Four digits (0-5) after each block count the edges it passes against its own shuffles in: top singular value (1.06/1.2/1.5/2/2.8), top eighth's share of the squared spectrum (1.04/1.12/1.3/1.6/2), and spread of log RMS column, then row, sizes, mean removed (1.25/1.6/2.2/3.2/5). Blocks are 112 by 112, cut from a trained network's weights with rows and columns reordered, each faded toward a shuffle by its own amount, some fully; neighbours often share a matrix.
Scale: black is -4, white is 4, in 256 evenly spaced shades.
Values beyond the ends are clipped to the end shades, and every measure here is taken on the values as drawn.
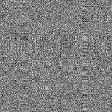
4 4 2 2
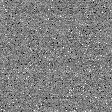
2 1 0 0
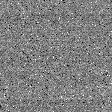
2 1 0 0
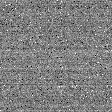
3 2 1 0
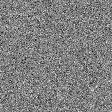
1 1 0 0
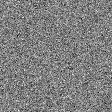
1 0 0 0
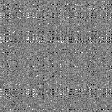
4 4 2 3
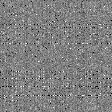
4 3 1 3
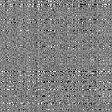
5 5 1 4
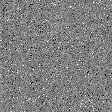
2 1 0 1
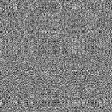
5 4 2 3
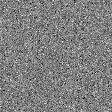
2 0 0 0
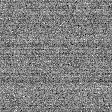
3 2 0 1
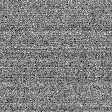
3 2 0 1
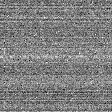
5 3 1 2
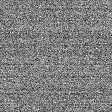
3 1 0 0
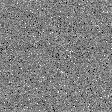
0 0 0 0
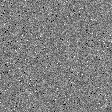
0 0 0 0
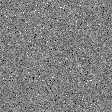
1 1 0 0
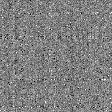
3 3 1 2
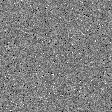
0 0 0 0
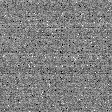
3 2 0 0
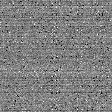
4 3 2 1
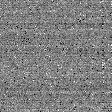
3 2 1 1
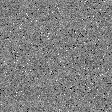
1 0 0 0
